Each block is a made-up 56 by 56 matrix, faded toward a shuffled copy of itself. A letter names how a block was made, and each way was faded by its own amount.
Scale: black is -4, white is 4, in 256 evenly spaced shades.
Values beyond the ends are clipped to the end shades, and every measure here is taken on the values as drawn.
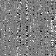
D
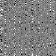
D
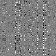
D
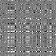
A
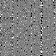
D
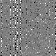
D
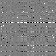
A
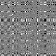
A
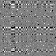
A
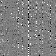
D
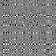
A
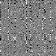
D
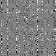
D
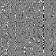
D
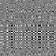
A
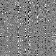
D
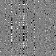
D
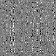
D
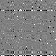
A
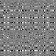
A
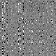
D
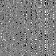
D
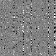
D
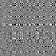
A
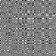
A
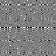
A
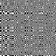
A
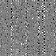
D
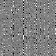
D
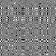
A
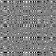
A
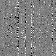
D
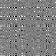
A
